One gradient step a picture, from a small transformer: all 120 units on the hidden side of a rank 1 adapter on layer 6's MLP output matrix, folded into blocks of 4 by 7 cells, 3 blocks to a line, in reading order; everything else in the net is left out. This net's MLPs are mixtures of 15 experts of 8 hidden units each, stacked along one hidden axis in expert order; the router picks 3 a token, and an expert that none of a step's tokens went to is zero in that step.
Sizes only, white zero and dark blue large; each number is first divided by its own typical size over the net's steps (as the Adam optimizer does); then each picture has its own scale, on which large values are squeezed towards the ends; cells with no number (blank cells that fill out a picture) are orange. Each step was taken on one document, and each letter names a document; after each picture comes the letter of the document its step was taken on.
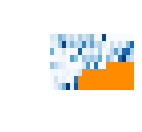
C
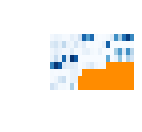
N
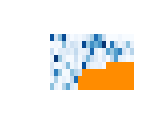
C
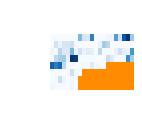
N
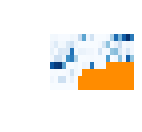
N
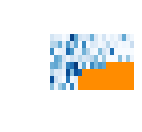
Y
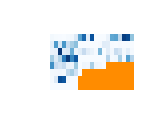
N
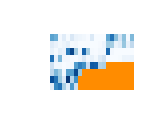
Y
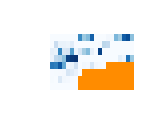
N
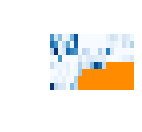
Y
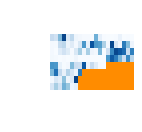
C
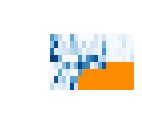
Y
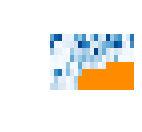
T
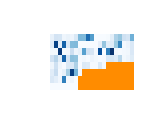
N
